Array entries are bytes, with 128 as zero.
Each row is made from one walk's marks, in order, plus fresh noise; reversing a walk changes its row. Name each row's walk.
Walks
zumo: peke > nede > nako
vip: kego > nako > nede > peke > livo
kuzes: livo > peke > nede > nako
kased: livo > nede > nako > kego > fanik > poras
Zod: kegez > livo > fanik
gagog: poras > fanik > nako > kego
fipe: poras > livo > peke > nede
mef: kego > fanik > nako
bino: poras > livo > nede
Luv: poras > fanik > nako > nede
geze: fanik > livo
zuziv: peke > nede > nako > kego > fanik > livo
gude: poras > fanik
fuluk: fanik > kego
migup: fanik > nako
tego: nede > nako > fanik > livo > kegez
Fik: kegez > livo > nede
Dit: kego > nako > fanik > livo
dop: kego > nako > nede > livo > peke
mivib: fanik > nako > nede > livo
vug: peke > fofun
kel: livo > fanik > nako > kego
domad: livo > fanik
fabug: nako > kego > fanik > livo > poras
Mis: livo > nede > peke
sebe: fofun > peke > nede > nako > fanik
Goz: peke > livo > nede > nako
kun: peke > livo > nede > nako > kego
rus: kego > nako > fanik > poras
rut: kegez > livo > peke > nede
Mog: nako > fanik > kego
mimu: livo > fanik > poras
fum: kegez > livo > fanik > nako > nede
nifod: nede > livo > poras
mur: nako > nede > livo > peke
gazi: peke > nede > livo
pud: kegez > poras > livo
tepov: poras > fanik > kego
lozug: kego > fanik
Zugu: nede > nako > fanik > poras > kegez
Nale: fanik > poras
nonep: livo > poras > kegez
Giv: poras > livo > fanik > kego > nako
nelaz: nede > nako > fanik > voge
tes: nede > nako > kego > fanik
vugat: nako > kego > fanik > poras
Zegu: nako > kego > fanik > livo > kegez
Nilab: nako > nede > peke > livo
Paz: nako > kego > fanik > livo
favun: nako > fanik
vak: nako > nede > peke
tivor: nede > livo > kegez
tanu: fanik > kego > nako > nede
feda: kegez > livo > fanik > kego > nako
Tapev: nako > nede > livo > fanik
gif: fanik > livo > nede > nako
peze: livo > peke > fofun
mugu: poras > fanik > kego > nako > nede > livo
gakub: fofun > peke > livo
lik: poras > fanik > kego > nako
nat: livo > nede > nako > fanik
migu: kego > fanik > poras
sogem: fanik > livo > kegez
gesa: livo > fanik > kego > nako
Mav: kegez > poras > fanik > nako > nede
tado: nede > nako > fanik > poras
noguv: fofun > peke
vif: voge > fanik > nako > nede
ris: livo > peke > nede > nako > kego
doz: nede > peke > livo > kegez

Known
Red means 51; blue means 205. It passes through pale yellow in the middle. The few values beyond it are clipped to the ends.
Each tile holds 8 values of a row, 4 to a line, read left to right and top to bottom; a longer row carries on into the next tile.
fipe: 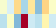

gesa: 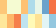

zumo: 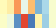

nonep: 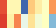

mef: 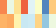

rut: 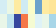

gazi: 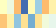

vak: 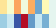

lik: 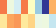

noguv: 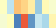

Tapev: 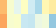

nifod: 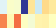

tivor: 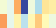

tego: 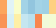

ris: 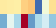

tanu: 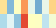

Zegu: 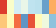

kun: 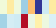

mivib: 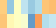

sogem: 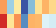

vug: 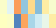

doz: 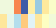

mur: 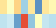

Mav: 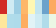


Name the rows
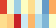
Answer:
vugat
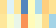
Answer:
bino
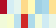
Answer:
Luv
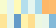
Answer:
Fik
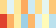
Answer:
lozug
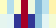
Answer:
sebe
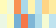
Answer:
peze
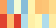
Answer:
Nale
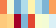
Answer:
fabug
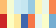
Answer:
Zod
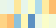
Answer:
gakub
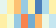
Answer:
Goz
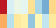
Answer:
Zugu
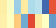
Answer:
feda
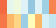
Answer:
Dit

